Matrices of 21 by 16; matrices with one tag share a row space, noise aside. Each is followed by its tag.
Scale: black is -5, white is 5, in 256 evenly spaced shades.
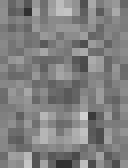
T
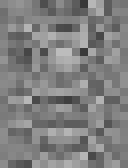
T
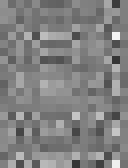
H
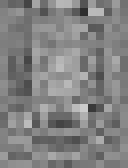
T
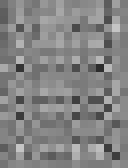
H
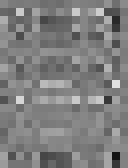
H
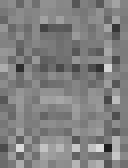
H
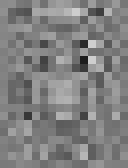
T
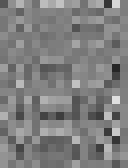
H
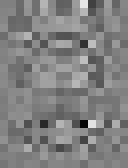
T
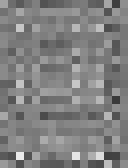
H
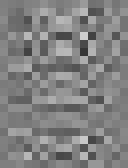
T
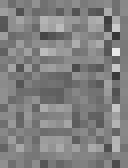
H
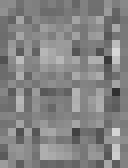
H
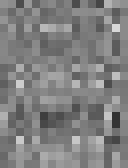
H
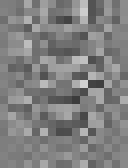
T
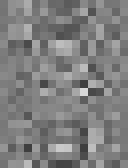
T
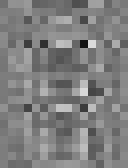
T
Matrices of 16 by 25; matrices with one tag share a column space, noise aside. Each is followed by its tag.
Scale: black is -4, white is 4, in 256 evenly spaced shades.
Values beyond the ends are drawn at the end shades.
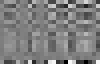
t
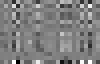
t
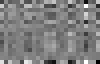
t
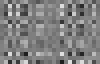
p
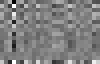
t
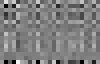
t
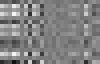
p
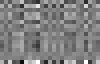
t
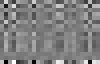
t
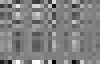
t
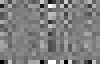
t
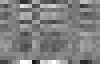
t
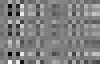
p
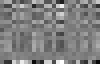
t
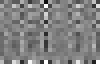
t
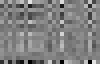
t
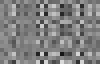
p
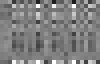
t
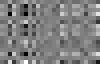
p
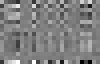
t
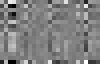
t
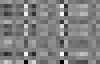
p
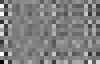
p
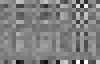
t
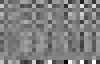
t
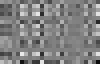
p
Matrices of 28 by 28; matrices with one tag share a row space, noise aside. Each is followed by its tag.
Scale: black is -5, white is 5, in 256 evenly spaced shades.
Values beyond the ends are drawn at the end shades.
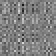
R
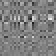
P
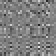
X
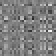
P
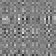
R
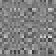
P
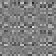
P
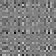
R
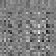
X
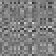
P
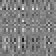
R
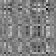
X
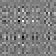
R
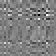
X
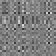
R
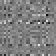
X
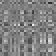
P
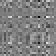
X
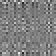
R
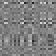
P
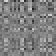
P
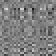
P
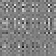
R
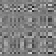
P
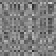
P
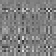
R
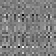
R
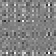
R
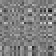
P
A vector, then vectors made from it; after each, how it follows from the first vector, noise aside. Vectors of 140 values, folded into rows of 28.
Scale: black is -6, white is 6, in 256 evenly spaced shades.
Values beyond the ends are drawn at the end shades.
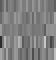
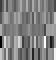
scaled up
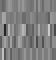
wrapped around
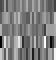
scaled up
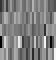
scaled up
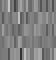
wrapped around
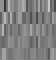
wrapped around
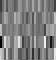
scaled up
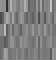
wrapped around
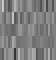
wrapped around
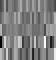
scaled up
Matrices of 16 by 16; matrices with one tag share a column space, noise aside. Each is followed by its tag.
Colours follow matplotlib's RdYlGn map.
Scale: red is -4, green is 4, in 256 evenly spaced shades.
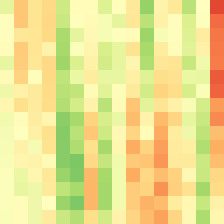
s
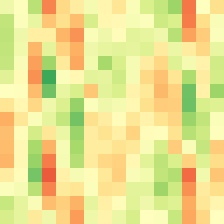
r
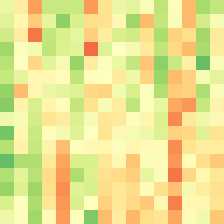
s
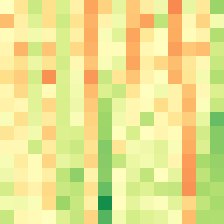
s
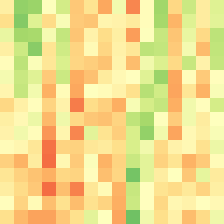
s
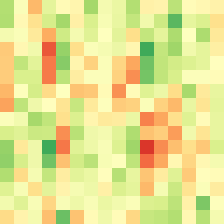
r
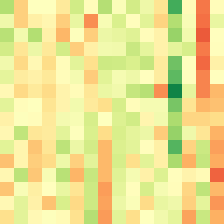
s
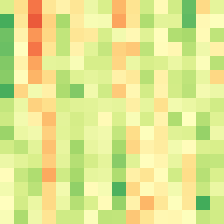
s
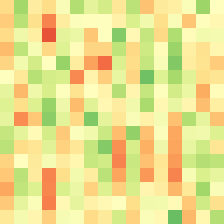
r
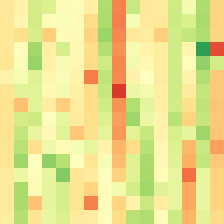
s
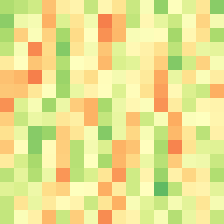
r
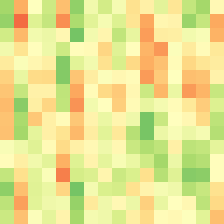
r
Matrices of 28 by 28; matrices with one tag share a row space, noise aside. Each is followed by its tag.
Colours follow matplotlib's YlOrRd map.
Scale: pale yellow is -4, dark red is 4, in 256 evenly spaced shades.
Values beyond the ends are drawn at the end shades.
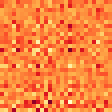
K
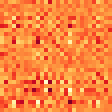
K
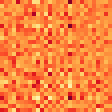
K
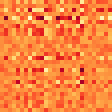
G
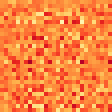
G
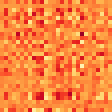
G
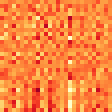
K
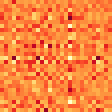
K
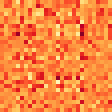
G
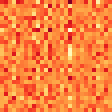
K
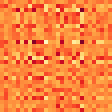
G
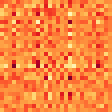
K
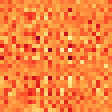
K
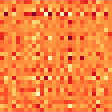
K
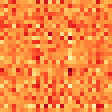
K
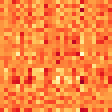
G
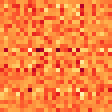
G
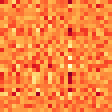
K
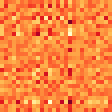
K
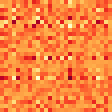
K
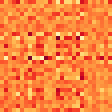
G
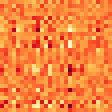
K
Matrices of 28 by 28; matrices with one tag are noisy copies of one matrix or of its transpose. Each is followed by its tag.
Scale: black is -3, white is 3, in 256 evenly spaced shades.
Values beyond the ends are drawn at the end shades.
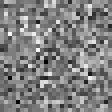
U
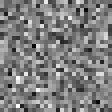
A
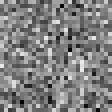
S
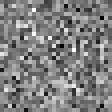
U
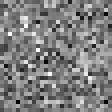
U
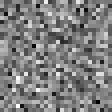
A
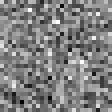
S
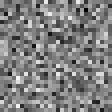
A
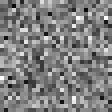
A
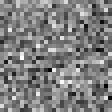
S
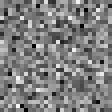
A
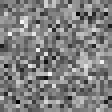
U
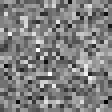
U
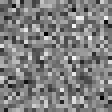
A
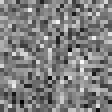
S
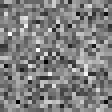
U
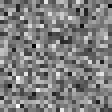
A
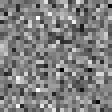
A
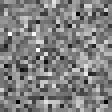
U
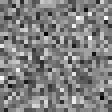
A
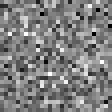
U
